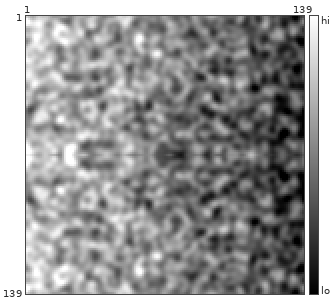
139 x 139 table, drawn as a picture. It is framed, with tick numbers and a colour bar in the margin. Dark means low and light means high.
Values rise toward the left. No lone cell stands out from its neighbours. It is mirror symmetric from top to bottom. The ninth with the lowest average is the middle right. No regular stripes run through it. The texture is blotchy. On average the colour sits 50% of the way up the scale.
